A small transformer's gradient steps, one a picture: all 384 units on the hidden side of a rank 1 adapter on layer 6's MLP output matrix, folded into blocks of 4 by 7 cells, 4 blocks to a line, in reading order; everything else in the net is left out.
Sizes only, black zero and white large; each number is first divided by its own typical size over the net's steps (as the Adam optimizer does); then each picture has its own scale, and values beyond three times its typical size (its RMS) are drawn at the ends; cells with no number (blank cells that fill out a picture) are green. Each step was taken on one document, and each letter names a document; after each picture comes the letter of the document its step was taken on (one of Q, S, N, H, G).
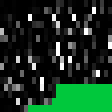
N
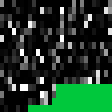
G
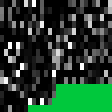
G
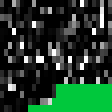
G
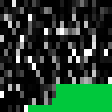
G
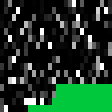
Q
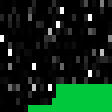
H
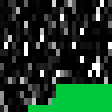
Q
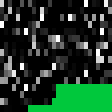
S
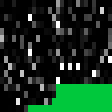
N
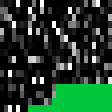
G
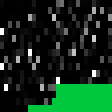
N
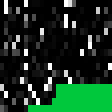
Q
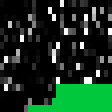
N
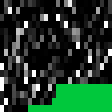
Q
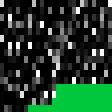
G
